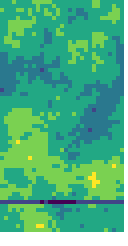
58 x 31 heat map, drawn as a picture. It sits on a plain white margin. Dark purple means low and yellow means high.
The halves do not mirror each other. Row 51 differs from the rows beside it. Overall the values sit about 60% of the way up the scale.
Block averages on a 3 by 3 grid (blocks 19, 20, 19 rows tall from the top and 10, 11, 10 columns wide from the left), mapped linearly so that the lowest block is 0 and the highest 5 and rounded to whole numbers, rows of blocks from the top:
3 3 3 | 4 2 0 | 5 4 5
